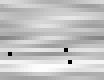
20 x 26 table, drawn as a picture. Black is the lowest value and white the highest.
Grain: streaks across. Lone odd cells: 3, each lower than its neighbours. Histogram: skewed, a long tail of low values.
